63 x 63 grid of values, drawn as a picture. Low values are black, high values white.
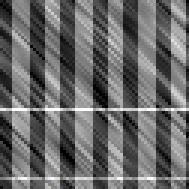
Odd lines: rows 37 and 60. Stripes: upright, repeating 6 times. Slope: none. Average level on the scale: 40%. Ninth with the lowest average: top left.
